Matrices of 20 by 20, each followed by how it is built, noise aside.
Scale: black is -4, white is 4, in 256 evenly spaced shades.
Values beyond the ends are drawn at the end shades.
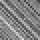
Toeplitz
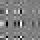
low rank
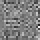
low rank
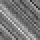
Toeplitz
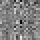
low rank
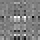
low rank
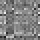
low rank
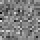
low rank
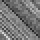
Toeplitz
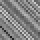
Toeplitz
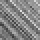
Toeplitz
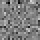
low rank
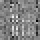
low rank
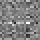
low rank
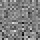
low rank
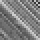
Toeplitz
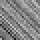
Toeplitz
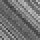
Toeplitz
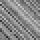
Toeplitz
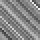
Toeplitz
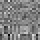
low rank
